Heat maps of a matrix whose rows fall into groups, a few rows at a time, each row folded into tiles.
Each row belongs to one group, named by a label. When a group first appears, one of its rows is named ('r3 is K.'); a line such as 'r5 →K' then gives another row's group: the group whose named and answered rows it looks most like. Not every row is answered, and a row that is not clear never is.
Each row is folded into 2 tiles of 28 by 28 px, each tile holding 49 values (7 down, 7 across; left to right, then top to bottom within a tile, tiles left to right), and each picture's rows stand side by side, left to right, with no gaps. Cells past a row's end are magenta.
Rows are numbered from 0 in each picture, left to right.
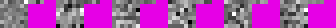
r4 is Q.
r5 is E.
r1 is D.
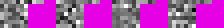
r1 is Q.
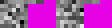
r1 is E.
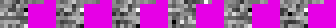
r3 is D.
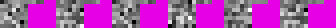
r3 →D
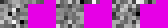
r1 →D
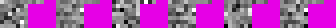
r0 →Q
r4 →D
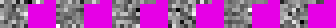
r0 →D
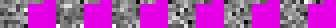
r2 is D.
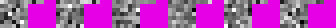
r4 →D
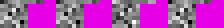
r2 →Q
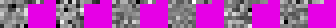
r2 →D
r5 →D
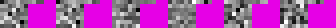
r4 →Q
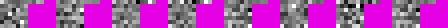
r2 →D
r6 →D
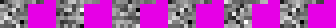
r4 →Q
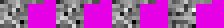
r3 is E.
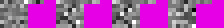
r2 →Q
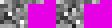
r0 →Q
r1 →Q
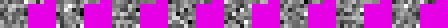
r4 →Q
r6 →E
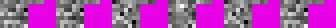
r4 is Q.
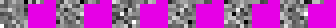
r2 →Q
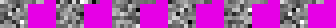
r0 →Q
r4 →E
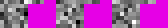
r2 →Q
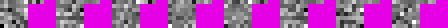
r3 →D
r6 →E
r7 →Q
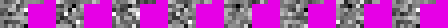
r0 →E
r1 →Q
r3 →Q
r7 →E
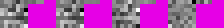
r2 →E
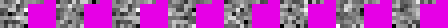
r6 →D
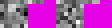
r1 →Q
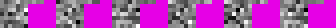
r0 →E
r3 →Q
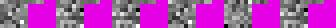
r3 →Q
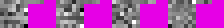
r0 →E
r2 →Q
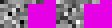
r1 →Q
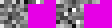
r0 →D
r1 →Q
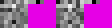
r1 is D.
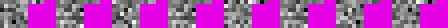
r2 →Q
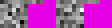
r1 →E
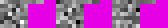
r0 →Q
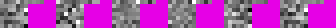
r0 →E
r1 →Q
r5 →E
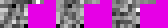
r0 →D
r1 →D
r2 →E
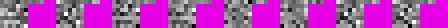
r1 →Q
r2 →E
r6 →Q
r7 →Q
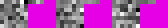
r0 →D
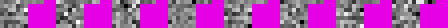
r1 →Q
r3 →D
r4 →E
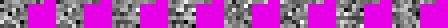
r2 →E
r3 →E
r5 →Q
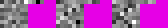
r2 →Q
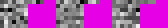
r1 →D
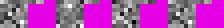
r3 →Q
